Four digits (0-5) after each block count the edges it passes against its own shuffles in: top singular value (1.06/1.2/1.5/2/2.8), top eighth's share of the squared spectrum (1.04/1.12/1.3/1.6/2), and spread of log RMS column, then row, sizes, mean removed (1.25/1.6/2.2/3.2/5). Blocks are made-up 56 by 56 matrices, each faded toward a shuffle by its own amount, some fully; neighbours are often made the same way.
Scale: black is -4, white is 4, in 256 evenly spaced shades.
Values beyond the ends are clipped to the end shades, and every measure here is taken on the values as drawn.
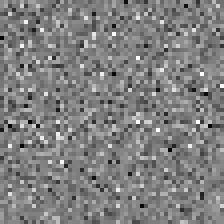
3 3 1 1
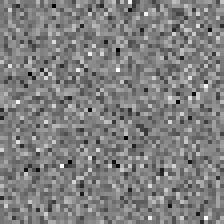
2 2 0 0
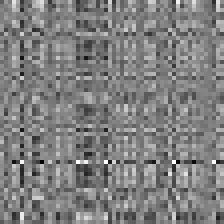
5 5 4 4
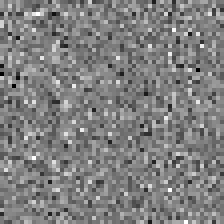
3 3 1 1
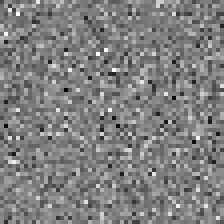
2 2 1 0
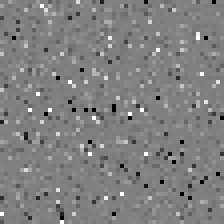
1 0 0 0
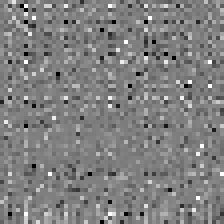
4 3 1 2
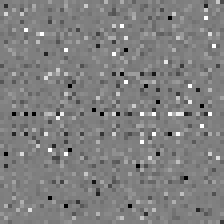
3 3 1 0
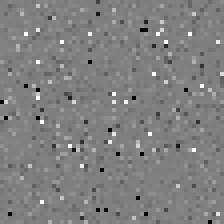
1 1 0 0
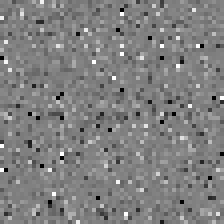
2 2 0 0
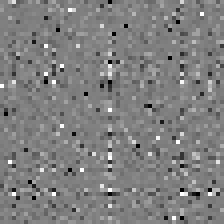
4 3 1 1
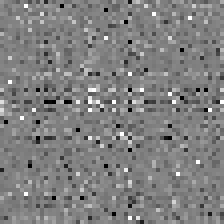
4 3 0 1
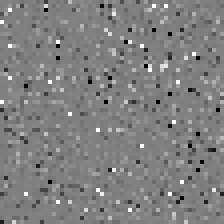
0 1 0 0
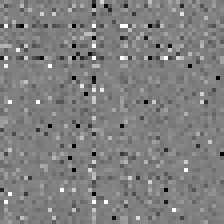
4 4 1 2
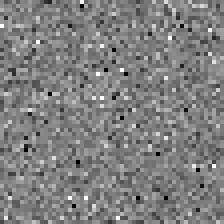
0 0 0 0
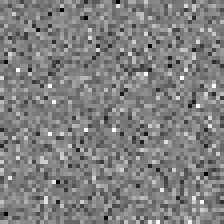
0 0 0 0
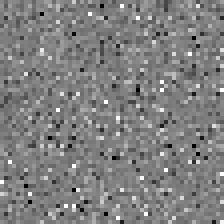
1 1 1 0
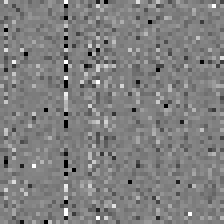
4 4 2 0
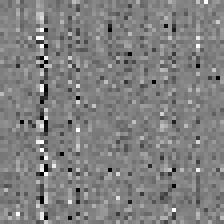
4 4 3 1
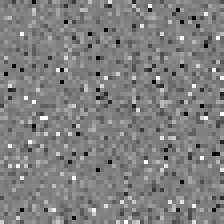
1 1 0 0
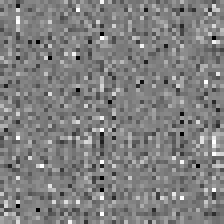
4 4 3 1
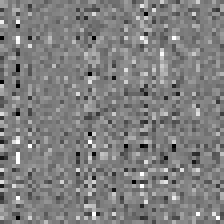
4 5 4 1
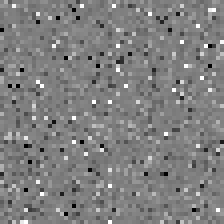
0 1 0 0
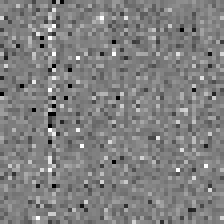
3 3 2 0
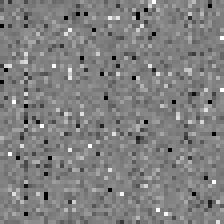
2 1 0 0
